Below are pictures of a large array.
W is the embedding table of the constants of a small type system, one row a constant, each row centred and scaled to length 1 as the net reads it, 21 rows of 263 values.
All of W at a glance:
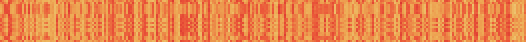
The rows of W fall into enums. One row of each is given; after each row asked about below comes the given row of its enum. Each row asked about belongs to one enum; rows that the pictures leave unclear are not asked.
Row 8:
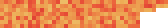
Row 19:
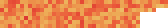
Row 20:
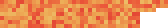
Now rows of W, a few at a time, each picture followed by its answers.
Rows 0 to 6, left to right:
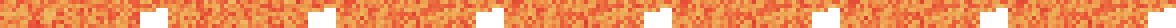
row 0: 20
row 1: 8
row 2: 19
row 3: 19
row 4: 19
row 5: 19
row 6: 19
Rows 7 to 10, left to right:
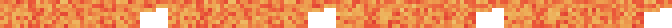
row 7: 8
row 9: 20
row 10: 20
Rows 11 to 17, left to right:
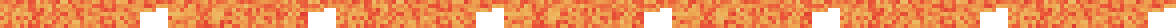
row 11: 8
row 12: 20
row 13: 8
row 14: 20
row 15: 20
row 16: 8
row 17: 8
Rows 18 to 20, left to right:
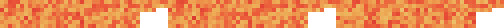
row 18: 19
